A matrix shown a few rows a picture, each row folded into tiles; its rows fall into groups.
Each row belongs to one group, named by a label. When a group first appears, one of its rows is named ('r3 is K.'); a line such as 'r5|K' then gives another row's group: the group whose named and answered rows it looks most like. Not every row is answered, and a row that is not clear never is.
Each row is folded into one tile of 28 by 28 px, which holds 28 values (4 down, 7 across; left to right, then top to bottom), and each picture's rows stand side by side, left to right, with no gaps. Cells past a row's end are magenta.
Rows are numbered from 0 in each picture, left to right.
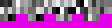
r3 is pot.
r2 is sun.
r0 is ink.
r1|ink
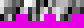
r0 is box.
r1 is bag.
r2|sun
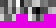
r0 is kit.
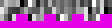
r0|sun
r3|kit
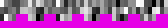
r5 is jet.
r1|sun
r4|ink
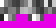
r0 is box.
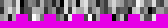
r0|kit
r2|kit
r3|jet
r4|box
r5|sun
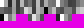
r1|box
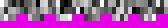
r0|jet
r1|ink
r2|jet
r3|jet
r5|jet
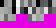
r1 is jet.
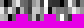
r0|ink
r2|ink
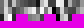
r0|pot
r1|ink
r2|pot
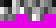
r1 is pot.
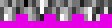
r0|pot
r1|ink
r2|pot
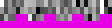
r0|box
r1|sun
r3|kit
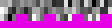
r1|pot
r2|kit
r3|jet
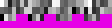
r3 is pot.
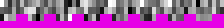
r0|bag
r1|sun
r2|jet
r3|box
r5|bag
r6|box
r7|kit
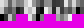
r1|sun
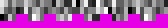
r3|ink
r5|pot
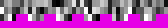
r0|box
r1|sun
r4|kit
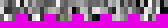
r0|jet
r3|ink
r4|pot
